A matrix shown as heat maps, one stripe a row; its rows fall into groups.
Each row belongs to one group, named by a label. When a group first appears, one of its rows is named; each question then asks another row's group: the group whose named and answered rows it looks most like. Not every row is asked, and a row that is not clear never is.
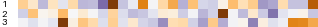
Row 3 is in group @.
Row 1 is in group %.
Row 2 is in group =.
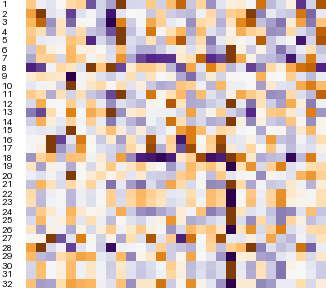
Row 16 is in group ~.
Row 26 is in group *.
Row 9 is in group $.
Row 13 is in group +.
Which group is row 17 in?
~
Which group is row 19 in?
*
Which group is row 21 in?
=
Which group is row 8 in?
+
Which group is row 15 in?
@
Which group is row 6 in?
=
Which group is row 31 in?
=
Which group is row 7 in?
=
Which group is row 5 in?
%
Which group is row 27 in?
~
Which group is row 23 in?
*
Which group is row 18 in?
=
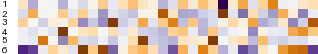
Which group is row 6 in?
+
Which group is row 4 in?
@
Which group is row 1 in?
*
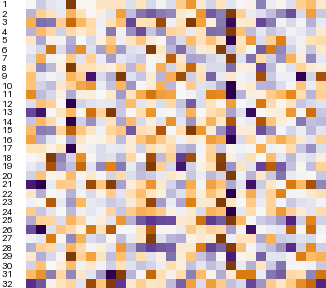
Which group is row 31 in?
%
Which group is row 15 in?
@
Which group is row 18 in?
~
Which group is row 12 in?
$
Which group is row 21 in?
+
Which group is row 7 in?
=
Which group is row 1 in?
@
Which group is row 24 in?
*
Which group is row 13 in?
+
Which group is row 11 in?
*
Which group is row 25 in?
=
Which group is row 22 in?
*
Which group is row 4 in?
=
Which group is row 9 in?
%
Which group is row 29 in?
@
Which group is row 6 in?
~
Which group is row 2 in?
=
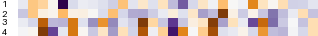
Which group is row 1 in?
$
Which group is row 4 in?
~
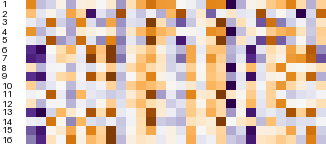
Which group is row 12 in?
*
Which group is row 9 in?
+
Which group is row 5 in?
~
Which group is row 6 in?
+
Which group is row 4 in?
*
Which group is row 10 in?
*
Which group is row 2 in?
%
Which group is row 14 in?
~
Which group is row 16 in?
+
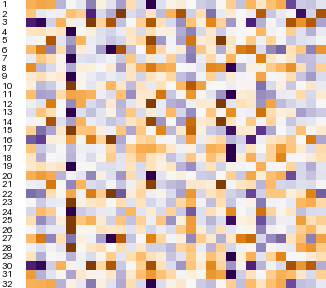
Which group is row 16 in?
+
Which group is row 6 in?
%
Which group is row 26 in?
@
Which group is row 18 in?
*
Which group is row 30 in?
+
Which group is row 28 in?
@
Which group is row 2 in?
%
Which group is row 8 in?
*
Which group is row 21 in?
~
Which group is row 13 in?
$
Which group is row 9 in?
$
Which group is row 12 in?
~
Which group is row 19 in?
$
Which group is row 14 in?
~
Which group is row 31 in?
*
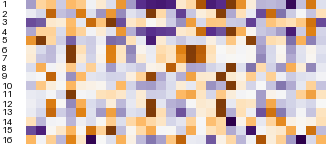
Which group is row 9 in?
~
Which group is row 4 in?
=
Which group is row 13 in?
~
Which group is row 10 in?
=
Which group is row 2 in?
~
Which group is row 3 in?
+
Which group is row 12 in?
~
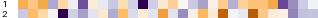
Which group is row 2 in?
$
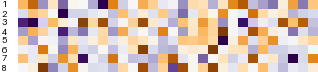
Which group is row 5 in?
*
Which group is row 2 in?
$
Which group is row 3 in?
+
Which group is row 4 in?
$
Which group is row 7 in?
%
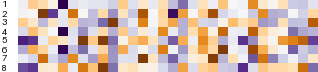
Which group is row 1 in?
$
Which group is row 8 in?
+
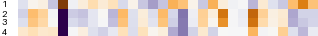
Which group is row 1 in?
@
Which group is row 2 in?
$
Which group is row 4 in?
$
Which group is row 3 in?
$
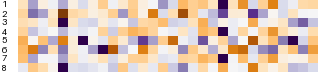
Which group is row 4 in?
*
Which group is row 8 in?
$
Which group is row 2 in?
@
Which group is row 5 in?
%
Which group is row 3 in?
$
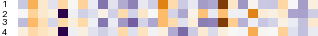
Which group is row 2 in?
$
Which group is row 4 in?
$
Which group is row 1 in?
=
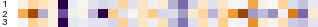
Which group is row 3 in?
$
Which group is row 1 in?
$
